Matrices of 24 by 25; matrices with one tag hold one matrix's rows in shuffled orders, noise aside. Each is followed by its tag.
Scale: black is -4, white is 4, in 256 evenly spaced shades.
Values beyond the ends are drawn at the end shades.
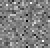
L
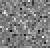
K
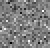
K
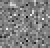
L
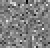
L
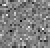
K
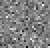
L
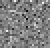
L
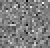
L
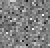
L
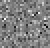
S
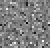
L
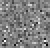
S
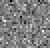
K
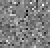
L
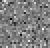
K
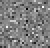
L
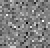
L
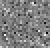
S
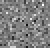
L
